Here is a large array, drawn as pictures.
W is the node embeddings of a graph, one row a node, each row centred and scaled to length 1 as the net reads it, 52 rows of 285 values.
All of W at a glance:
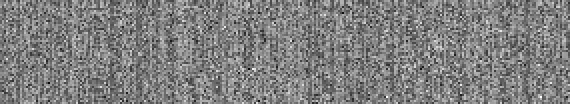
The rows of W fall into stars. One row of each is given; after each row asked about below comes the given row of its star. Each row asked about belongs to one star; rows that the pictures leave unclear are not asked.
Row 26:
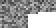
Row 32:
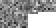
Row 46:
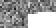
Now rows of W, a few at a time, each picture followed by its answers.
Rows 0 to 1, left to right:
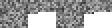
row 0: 26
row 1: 26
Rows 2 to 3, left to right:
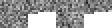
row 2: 32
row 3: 32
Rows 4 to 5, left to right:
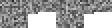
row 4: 46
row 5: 32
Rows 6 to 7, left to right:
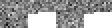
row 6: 32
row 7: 26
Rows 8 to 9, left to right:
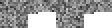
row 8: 46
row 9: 32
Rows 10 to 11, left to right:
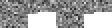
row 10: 46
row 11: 46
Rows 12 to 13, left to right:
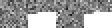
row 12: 26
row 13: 46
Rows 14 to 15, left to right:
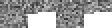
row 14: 46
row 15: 26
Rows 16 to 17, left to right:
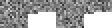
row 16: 46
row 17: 26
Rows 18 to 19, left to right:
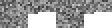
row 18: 32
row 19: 26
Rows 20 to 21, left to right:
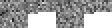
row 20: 26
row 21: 26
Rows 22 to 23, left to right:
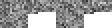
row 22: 32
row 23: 32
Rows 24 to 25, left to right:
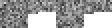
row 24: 26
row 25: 32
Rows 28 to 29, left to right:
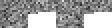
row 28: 32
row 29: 46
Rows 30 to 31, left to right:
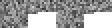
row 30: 26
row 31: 46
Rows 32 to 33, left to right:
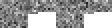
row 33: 32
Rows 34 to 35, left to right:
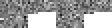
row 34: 26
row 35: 32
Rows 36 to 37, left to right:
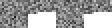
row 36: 26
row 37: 46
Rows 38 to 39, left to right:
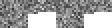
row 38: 32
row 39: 46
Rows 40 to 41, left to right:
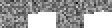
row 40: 46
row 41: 46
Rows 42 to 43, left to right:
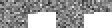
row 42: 46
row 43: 32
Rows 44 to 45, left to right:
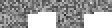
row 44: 46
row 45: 46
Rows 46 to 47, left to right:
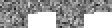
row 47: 26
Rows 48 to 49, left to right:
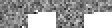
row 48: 26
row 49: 26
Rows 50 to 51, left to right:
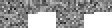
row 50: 46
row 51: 26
